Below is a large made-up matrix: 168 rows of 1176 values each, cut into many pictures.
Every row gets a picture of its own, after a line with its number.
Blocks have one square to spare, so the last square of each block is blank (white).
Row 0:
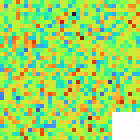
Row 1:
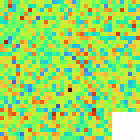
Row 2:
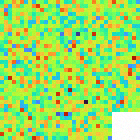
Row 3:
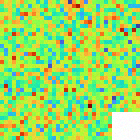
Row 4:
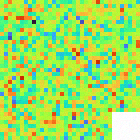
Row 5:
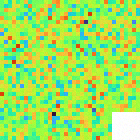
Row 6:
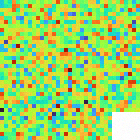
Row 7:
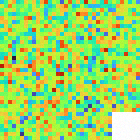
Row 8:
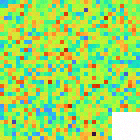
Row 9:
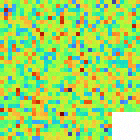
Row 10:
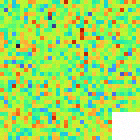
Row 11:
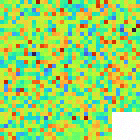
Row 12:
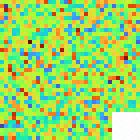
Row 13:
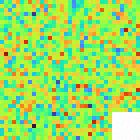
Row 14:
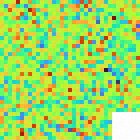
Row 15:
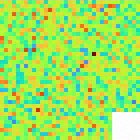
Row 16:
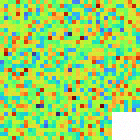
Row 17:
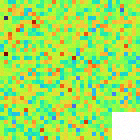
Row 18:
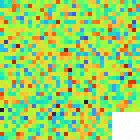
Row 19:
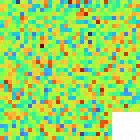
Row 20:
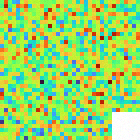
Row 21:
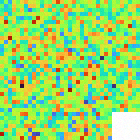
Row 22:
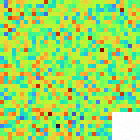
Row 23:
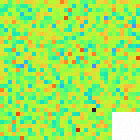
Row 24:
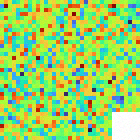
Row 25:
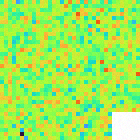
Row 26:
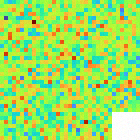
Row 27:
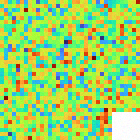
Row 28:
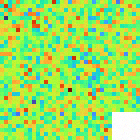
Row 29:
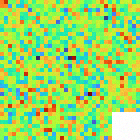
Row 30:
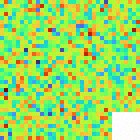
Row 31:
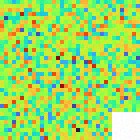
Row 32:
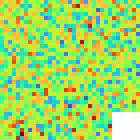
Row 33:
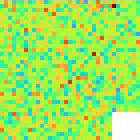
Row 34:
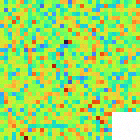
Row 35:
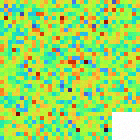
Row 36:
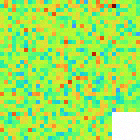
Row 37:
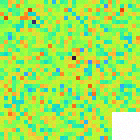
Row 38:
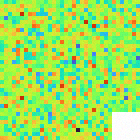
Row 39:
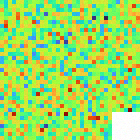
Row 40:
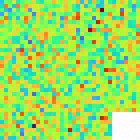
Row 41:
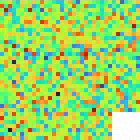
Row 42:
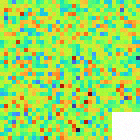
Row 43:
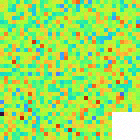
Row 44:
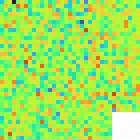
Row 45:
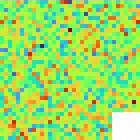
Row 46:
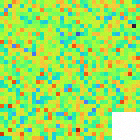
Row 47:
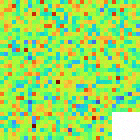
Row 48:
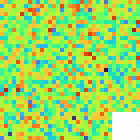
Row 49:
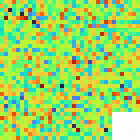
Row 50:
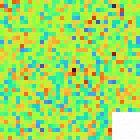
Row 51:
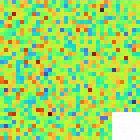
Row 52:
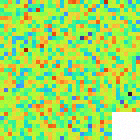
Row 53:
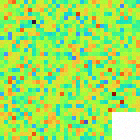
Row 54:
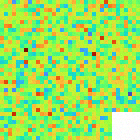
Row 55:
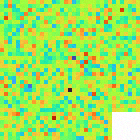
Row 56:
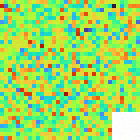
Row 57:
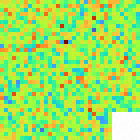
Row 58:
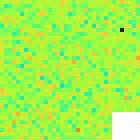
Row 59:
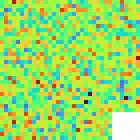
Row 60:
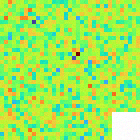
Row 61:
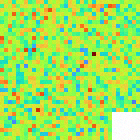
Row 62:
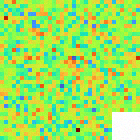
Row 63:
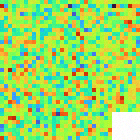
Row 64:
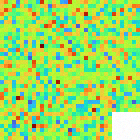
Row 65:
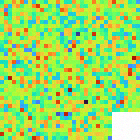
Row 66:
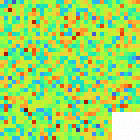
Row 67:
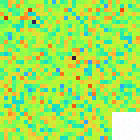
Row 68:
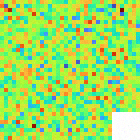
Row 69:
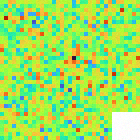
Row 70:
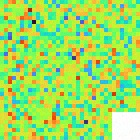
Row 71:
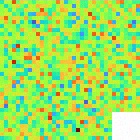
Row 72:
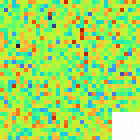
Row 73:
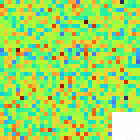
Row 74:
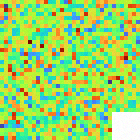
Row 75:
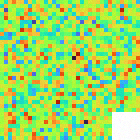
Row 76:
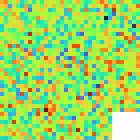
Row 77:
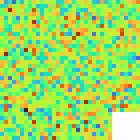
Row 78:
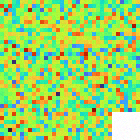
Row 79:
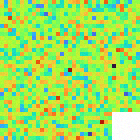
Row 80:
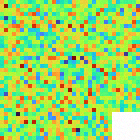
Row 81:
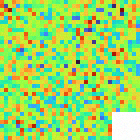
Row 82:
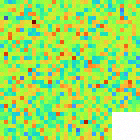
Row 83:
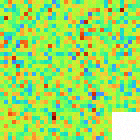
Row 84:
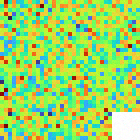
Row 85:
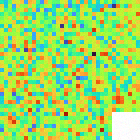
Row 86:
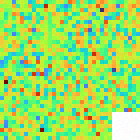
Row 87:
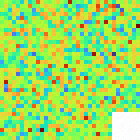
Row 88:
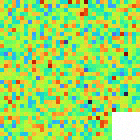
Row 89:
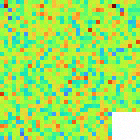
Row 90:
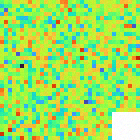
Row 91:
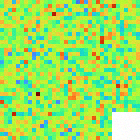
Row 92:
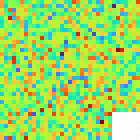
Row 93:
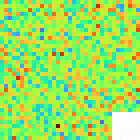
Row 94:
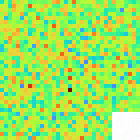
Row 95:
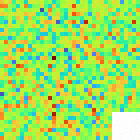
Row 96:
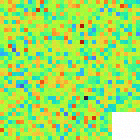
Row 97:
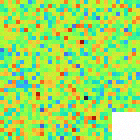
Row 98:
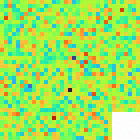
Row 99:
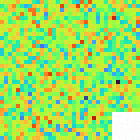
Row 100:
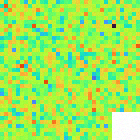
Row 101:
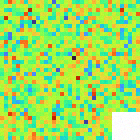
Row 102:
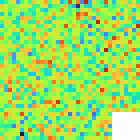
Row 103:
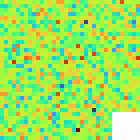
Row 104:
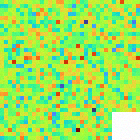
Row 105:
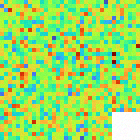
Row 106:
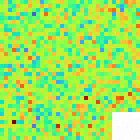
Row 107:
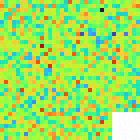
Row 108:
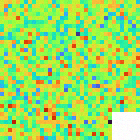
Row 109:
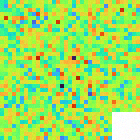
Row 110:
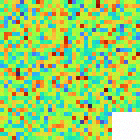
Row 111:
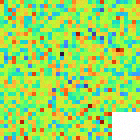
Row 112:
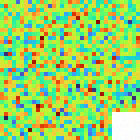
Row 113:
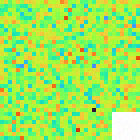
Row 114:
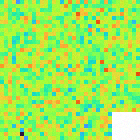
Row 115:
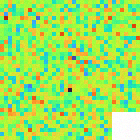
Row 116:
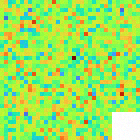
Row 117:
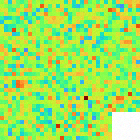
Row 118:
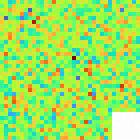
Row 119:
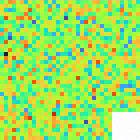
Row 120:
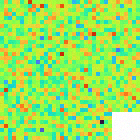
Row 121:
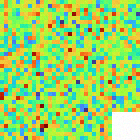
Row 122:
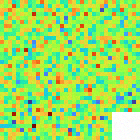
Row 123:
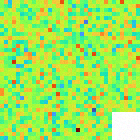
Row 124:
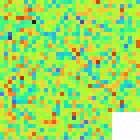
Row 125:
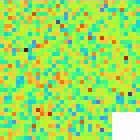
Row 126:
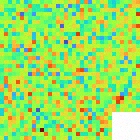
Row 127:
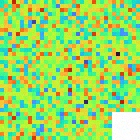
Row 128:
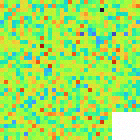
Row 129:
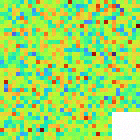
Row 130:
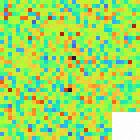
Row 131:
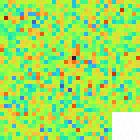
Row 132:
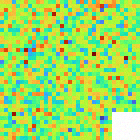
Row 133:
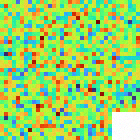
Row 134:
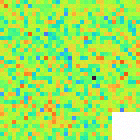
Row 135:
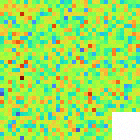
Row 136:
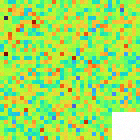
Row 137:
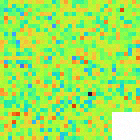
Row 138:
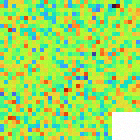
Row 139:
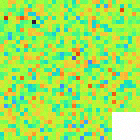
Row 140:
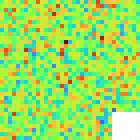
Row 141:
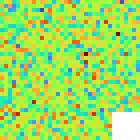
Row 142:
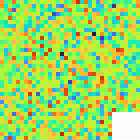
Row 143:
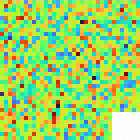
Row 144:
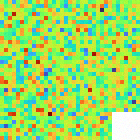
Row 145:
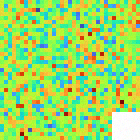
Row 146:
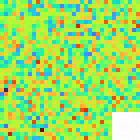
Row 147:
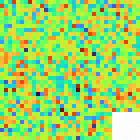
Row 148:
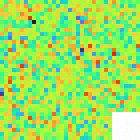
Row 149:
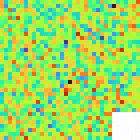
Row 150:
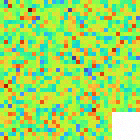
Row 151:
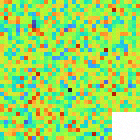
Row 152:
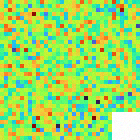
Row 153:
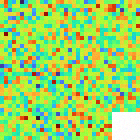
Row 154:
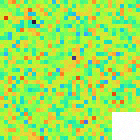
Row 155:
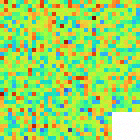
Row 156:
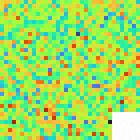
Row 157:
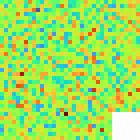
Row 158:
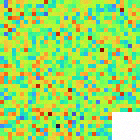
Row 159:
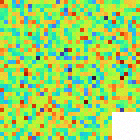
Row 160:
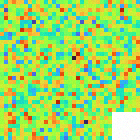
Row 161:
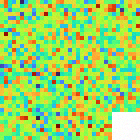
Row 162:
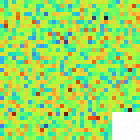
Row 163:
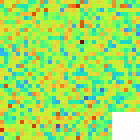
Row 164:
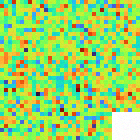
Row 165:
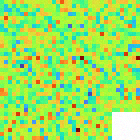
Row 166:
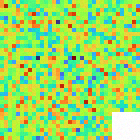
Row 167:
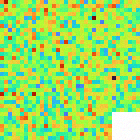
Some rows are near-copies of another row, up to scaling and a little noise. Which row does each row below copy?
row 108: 156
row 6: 18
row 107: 128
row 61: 15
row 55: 98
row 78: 41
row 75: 160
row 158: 22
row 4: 124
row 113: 23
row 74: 12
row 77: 66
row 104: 103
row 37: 67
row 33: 36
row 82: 26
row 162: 39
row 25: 114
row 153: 161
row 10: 72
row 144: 51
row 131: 69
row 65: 2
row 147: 164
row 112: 133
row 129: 87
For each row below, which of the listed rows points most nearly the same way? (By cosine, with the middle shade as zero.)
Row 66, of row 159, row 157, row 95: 159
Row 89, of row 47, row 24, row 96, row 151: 24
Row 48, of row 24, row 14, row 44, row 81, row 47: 14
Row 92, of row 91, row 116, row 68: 68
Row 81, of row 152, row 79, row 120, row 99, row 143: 152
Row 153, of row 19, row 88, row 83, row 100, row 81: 19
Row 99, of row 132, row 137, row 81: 81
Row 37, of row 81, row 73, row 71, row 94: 71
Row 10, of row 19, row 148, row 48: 48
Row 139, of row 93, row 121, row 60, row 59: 60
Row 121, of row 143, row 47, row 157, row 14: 47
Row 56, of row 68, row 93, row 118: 68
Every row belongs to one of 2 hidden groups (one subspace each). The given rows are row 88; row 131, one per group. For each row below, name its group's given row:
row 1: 131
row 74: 88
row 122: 88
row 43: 88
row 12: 88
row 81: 88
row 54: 88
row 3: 88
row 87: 88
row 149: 88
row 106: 88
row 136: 131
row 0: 88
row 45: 88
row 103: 131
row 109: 131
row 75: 131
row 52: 88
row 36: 88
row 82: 131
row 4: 131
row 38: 131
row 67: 131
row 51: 88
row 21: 131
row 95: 131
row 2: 131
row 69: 131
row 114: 88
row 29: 131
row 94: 131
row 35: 131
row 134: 131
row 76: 131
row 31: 131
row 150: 131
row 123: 131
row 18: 131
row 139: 131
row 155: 88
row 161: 88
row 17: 131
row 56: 88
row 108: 131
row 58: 131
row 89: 88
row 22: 88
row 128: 88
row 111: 88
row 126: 88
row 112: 88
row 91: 88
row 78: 131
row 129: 88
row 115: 131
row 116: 131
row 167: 88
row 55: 131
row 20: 88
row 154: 131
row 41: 131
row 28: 131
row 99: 88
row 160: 131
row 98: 131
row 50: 88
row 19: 88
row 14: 88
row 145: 88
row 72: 131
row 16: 88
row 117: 88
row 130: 131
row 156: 131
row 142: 88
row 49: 131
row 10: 131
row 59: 131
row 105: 131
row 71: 131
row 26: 131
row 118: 131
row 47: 88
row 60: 131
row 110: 88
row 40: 88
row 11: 88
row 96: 88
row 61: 88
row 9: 131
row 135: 131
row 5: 131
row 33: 88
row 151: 131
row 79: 88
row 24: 88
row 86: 88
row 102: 88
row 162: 88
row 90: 131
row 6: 131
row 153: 88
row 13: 88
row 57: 88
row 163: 88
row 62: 131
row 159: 131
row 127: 131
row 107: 88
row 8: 131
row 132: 88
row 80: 131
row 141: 131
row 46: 131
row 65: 131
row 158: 88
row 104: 131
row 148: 131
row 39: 88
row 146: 88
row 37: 131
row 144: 88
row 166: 131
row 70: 131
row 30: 88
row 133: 88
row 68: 88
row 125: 88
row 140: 88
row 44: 88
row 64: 88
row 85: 88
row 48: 88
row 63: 88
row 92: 88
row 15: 88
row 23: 131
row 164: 88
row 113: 131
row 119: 131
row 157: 88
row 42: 131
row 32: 88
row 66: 131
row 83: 131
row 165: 131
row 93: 88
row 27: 88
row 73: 131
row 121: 88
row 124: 131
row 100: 131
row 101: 131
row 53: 131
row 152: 88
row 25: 88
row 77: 131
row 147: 88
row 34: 88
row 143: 131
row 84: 88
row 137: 131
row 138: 88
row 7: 88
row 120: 88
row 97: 88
